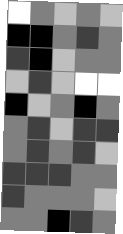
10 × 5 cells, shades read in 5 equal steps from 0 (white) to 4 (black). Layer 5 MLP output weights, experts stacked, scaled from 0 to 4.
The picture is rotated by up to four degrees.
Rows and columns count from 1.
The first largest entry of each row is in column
2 1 2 2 1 2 2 1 1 3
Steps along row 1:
up down up down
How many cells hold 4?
6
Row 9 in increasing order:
1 2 2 2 3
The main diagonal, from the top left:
0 4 1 0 2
